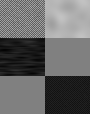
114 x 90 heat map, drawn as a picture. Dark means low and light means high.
The table splits into 3 rows of 2 panels. Panel 1,1: middling, checkered, strong in contrast. Panel 1,2: high, smooth, faint in contrast. Panel 2,1: very low, streaked across, faint in contrast. Panel 2,2: middling, flat. Panel 3,1: middling, flat. Panel 3,2: very low, checkered, faint in contrast.
